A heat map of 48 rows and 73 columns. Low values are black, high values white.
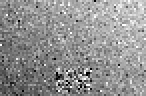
Slope: up to the top right. Odd patch: rougher, in the bottom middle. Ninth with the highest average: top right. Mirror symmetry: none. Roughest part: bottom middle. Stripes: none. Average level on the scale: 60%. Ninth with the lowest average: bottom left.
